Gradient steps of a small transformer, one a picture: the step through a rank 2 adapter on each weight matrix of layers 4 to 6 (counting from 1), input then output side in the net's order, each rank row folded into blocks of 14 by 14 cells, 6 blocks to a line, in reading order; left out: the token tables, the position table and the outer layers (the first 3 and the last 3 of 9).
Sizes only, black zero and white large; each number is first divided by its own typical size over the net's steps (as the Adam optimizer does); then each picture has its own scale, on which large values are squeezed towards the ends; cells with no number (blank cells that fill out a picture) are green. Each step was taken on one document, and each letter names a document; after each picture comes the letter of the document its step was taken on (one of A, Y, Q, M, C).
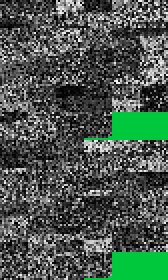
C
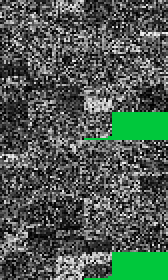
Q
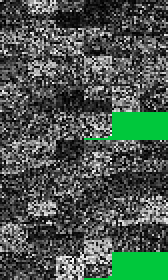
Q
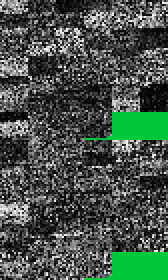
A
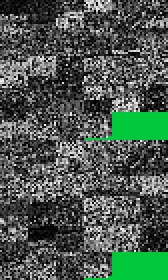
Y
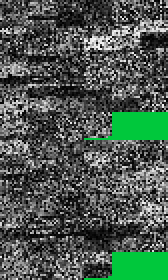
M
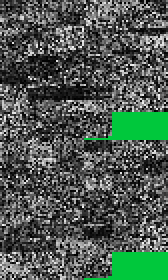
M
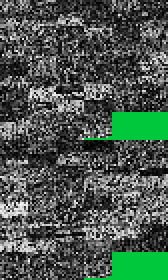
Y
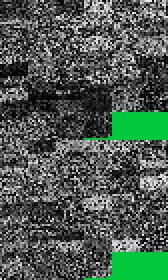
C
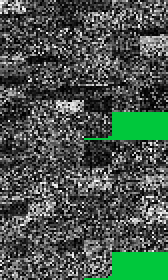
A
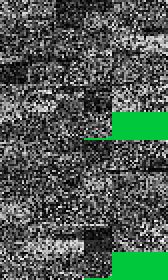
M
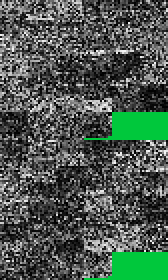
C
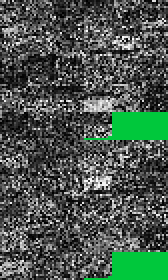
Q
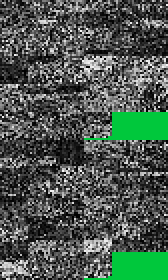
Q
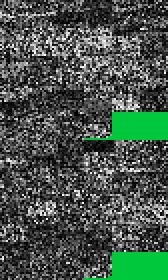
Q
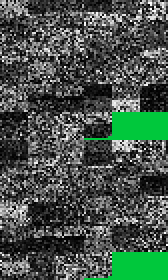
A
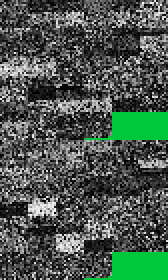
C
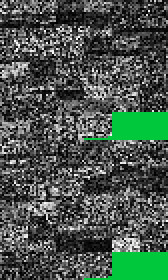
Q
